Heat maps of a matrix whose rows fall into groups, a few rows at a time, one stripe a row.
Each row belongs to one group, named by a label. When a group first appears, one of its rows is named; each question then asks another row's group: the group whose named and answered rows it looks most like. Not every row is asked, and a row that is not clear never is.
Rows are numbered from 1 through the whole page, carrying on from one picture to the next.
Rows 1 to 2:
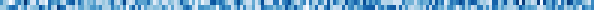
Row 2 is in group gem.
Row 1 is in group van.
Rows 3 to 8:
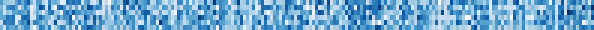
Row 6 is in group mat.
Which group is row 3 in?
van
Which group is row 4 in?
gem
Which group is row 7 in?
mat
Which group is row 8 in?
gem
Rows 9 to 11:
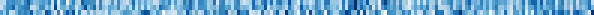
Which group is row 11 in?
van
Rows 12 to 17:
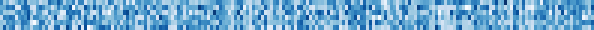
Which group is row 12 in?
van
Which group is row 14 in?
van
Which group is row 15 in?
mat
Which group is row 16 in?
gem
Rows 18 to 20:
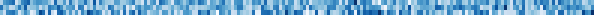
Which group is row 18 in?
mat
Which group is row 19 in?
van
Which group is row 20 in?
gem
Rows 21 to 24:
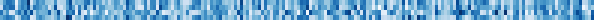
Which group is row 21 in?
mat
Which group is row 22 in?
mat
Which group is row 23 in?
van
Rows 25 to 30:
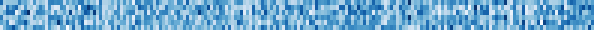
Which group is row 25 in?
van
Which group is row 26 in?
gem
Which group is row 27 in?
mat
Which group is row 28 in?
van
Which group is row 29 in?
van
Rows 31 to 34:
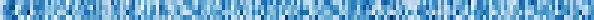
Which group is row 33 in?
mat
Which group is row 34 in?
gem
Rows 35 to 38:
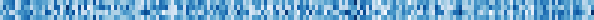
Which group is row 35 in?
mat
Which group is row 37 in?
van
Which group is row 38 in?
mat
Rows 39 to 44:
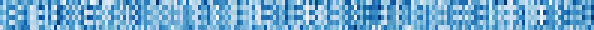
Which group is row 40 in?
gem
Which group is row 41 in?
van
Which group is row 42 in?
gem
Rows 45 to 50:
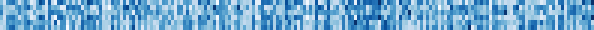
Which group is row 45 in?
gem
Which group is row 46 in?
van
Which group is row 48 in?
gem
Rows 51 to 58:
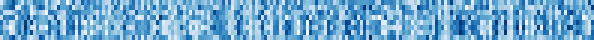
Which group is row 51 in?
gem
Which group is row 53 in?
van
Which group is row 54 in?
mat
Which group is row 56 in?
van
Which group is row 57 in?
van
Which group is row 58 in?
gem
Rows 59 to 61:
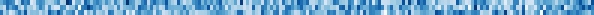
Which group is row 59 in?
mat
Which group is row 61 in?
van
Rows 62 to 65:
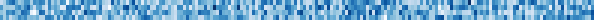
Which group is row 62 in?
gem
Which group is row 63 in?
van
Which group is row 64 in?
gem
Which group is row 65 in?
van
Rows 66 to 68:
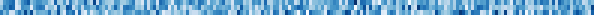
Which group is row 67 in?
mat
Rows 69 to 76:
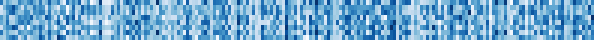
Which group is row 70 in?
gem
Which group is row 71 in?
gem
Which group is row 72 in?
van
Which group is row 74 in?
gem
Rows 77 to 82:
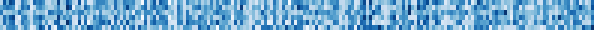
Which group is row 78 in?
mat
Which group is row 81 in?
mat
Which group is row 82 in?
gem
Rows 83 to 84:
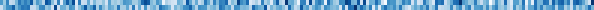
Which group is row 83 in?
van
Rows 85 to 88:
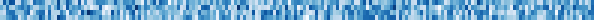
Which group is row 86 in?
van
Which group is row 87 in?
gem
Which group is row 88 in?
gem
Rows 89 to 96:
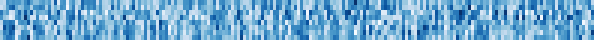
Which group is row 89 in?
gem
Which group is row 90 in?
gem
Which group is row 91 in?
van
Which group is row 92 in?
van
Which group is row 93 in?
mat
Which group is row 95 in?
mat
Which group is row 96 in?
mat
